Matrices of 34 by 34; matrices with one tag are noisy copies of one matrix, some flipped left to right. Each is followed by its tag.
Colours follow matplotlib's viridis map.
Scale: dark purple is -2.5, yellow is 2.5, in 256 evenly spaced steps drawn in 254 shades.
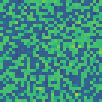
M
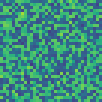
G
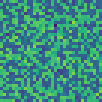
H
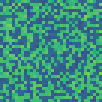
G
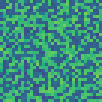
H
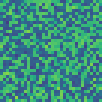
M
